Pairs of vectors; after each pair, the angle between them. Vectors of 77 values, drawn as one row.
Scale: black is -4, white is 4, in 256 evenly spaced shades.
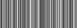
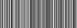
partly opposed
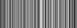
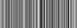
nearly opposite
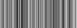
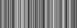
nearly opposite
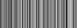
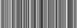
nearly opposite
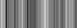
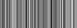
orthogonal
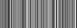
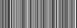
nearly parallel
